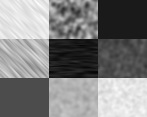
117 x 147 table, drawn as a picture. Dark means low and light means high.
It is made of 3 by 3 panels. Panel 1,1: very high, slanting down to the right, faint in contrast. Panel 1,2: middling, blotchy, strong in contrast. Panel 1,3: very low, flat. Panel 2,1: high, slanting down to the right. Panel 2,2: very low, streaked across, faint in contrast. Panel 2,3: low, blotchy, faint in contrast. Panel 3,1: low, flat. Panel 3,2: high, blotchy, faint in contrast. Panel 3,3: very high, blotchy, faint in contrast.
